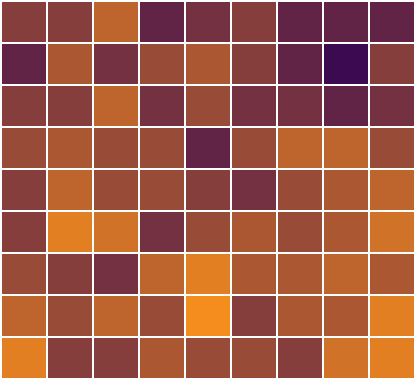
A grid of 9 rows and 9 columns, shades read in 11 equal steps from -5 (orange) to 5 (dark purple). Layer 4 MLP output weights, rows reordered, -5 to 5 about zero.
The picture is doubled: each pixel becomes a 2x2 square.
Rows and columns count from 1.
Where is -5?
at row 8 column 5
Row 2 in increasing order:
-1 -1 0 1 1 2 3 3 5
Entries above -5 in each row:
9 9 9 9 9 9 9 8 9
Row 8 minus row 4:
-2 1 -2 0 -8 1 1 1 -4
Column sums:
1 -4 -4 4 -4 5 5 1 -8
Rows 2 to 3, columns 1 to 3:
3 -1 2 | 1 1 -2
